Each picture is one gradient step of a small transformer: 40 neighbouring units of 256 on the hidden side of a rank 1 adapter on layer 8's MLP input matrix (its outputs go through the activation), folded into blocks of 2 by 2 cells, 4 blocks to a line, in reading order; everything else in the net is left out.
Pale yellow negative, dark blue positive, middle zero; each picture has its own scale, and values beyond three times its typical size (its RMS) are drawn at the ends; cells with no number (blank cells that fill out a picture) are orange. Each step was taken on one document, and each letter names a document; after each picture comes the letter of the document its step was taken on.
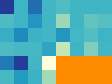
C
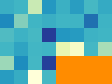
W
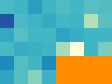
W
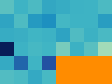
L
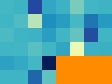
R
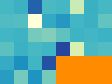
R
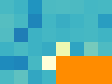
C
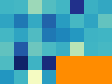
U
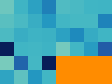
L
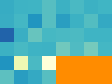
C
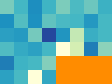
W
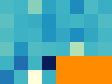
U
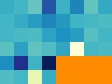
U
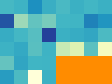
W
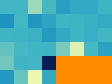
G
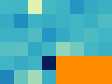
G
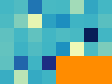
R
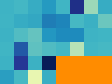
U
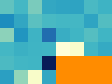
G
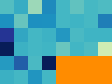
L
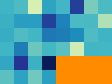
U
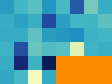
U
